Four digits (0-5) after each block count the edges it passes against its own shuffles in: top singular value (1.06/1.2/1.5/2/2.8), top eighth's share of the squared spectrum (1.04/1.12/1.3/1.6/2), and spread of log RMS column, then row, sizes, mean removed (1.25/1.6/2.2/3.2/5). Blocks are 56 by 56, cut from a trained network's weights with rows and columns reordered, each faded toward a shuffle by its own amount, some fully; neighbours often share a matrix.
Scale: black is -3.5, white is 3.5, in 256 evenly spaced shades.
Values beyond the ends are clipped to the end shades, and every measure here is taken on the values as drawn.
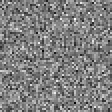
2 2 0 0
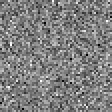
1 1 0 0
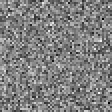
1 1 0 0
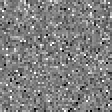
0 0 0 0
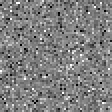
0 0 0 0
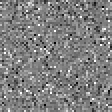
1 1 0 0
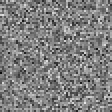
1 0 0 0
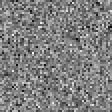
2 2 0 0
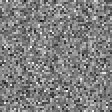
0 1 0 0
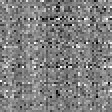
3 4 1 3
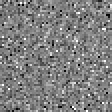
1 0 0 1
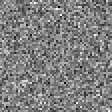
2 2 0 0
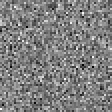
3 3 1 0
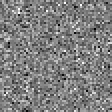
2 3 1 1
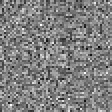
3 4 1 1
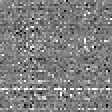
3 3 2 2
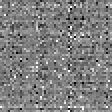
3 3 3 1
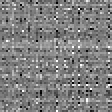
3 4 3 2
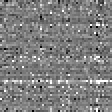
3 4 2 2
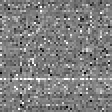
3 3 2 2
